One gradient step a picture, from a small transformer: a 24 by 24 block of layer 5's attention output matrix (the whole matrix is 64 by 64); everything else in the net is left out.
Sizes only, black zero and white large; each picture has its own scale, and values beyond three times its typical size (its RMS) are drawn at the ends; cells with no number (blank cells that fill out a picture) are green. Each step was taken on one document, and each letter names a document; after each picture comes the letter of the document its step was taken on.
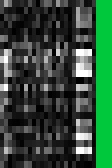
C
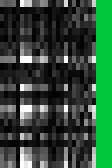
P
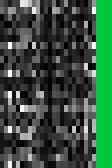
P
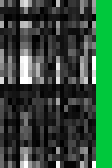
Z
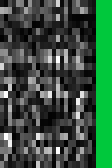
C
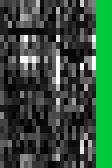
P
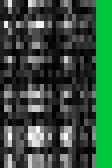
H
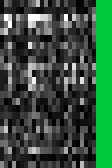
H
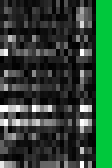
C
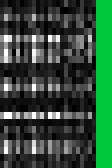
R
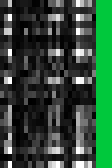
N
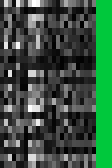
H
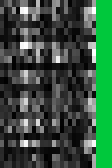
P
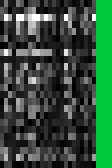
H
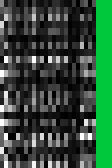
R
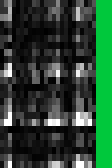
N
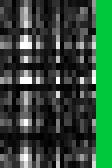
Z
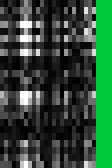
Z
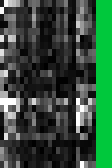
C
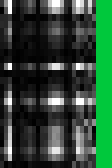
N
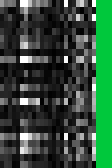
P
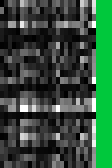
P
